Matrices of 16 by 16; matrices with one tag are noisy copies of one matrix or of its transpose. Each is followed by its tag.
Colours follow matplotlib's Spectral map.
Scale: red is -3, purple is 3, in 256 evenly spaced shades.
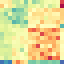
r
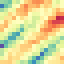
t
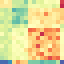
r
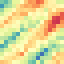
t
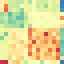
r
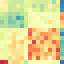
r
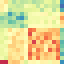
r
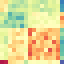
r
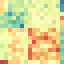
r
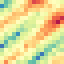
t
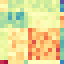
r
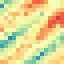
t
